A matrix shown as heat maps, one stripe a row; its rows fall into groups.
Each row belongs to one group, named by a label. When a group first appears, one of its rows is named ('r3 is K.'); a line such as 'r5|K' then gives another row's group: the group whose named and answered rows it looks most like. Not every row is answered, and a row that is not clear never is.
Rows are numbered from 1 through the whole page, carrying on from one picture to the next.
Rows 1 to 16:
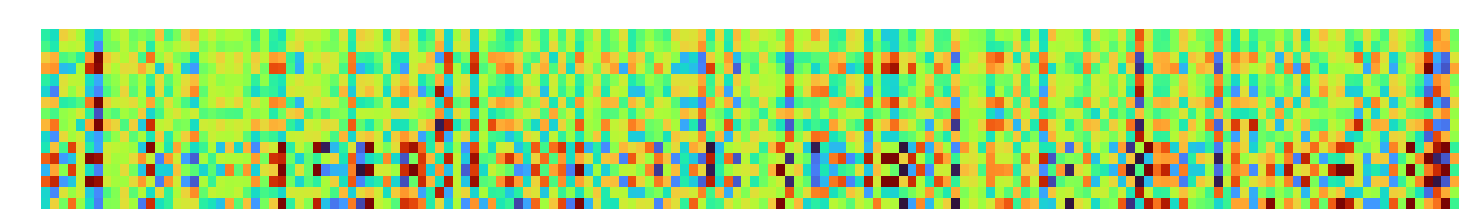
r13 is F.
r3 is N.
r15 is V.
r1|V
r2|V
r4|N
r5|V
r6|V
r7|N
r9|N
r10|V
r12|N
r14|N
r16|F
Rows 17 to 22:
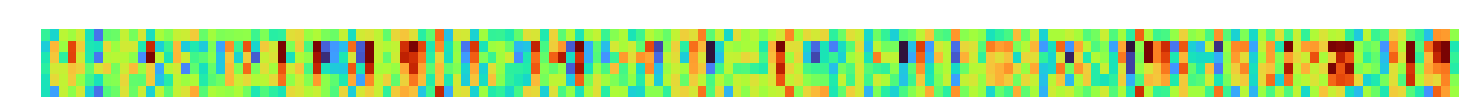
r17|V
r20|F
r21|F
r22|V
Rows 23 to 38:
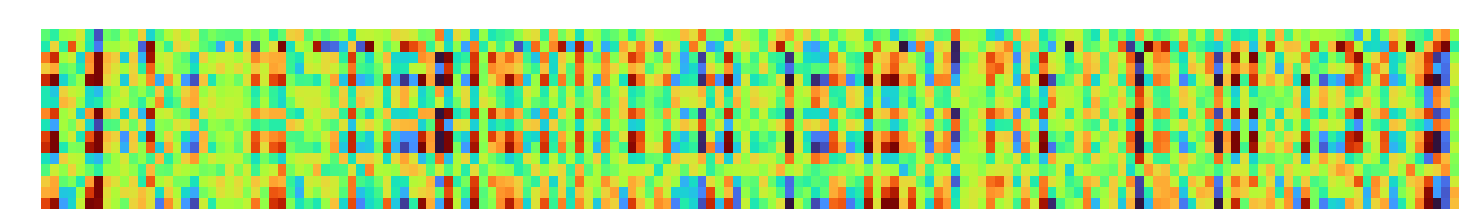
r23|V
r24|F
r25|N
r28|V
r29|V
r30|N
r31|V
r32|N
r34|V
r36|N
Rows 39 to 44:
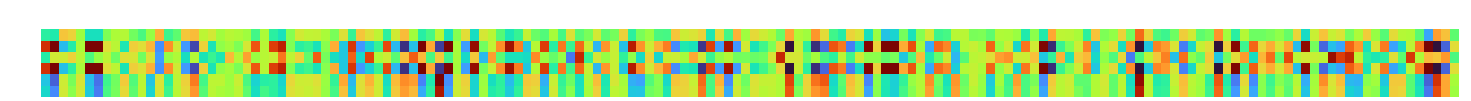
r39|V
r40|N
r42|N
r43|V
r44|V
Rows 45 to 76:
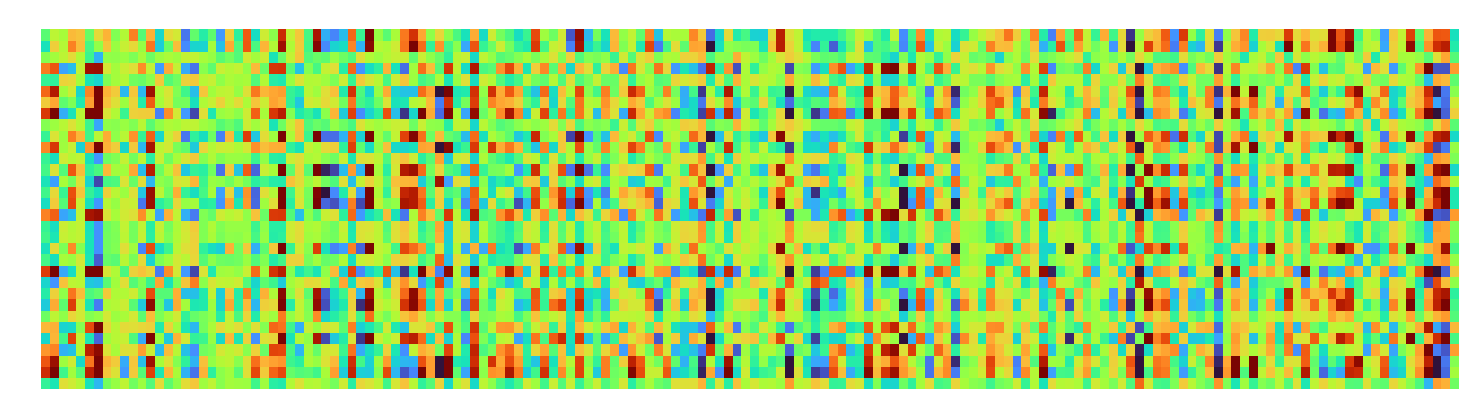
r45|F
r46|F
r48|N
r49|V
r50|N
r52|N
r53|V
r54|F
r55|N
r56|V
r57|F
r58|V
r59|F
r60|F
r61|N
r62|V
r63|V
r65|V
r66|N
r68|F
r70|F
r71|N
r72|F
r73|N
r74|N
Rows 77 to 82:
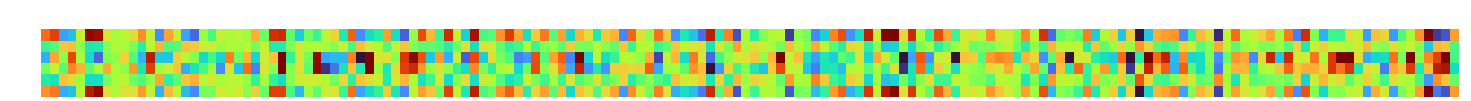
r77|N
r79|F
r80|F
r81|V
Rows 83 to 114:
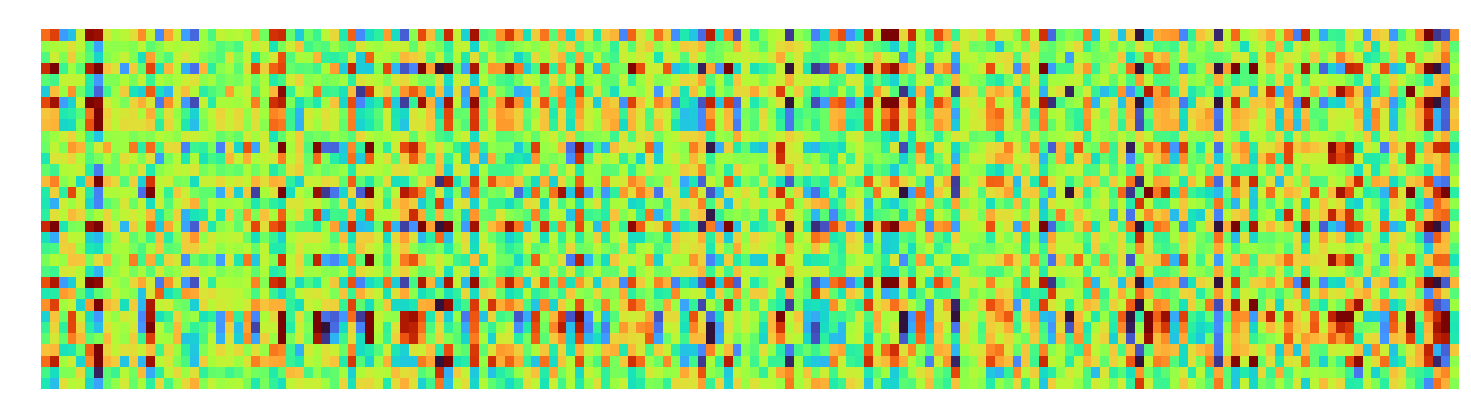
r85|F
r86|N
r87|V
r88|F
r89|N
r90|N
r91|N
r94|F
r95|V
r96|N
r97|F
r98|V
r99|F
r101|V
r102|V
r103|F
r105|N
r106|V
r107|N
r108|F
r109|F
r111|N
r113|V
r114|V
